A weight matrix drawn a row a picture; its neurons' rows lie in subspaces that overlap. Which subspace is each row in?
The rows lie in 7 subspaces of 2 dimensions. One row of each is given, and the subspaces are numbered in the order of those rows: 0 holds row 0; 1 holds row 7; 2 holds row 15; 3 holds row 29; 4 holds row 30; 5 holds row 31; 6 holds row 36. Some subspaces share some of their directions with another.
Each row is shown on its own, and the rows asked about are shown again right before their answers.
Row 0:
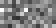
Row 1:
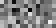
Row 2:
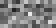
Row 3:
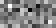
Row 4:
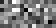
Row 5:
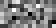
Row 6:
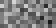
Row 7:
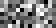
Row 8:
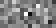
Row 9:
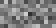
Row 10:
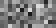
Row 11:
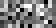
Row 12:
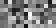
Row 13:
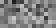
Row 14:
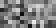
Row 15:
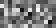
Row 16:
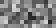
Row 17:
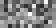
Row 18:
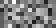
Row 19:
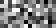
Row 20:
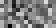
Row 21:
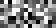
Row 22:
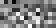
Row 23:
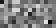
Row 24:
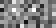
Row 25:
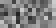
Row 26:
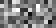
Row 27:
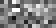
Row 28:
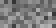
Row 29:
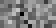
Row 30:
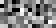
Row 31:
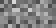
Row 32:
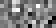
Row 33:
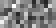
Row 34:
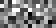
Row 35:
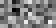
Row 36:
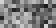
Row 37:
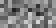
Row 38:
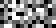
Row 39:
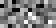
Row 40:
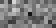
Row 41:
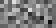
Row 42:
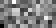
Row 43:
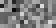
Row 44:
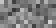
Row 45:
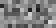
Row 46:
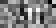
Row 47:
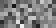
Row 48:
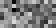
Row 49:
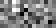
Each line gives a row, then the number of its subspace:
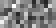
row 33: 5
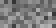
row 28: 2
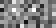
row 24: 1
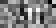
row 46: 4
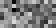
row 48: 6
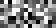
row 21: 4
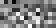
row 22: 2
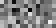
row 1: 5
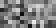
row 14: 3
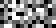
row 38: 0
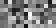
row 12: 4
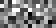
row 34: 4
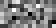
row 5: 0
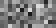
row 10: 1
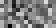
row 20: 0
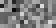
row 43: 1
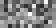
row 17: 1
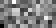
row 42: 5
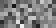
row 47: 5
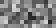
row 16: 5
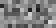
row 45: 2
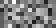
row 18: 0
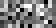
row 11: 1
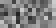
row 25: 5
